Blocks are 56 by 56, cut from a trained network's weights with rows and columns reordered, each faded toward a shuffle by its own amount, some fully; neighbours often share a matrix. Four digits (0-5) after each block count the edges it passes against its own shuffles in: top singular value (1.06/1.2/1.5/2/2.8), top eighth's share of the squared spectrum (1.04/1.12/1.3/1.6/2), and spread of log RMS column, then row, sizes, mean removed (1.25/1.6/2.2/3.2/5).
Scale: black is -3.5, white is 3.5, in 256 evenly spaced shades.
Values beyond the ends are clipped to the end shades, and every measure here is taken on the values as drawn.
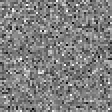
1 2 0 0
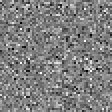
3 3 1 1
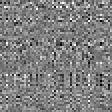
4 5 3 3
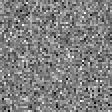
0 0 0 0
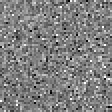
2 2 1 0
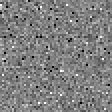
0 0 0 0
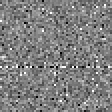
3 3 0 1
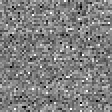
1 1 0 0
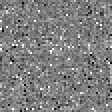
1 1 0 0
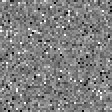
0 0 0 0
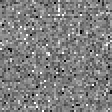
1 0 1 0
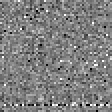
3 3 0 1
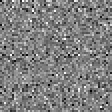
3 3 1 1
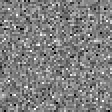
0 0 0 0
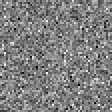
1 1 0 0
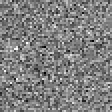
2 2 0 0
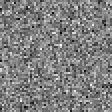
2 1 0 0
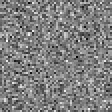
3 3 0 2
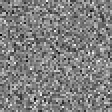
2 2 0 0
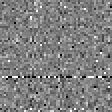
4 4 1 2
